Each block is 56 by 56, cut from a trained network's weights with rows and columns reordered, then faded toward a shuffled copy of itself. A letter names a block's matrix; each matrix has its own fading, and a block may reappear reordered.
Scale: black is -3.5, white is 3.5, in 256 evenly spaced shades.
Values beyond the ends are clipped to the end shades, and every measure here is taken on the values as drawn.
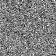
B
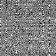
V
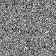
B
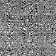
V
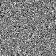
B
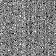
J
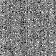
J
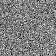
B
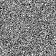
B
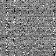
V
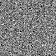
B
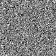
B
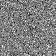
B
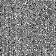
J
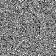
B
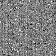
J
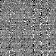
V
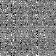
V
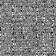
V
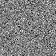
B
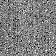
J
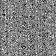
J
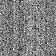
J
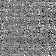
V
